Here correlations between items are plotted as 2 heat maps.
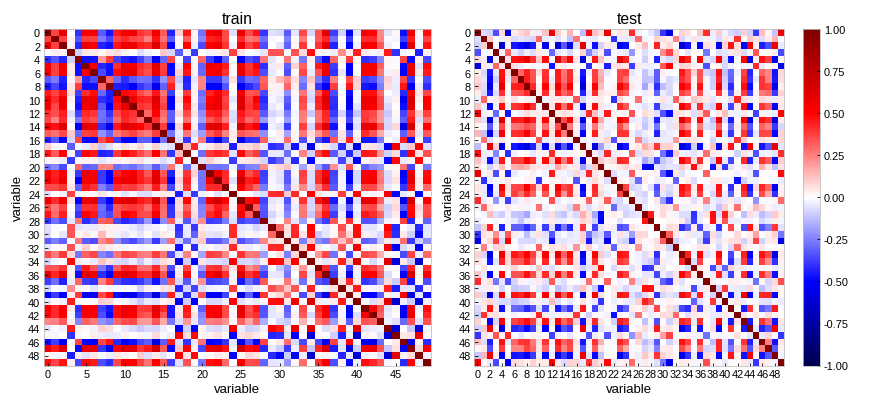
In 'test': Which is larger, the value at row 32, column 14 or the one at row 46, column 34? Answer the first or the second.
the second
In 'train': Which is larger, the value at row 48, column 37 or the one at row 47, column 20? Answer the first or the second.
the first
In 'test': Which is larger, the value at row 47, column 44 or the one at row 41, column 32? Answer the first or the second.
the second
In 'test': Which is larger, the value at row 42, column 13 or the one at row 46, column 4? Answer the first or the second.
the second
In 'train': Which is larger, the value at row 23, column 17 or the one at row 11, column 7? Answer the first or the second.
the first
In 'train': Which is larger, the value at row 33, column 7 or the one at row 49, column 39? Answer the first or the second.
the first
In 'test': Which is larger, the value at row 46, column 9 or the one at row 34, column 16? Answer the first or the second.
the first
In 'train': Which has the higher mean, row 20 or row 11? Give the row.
11
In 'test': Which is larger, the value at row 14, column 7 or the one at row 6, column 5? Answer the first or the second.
the first
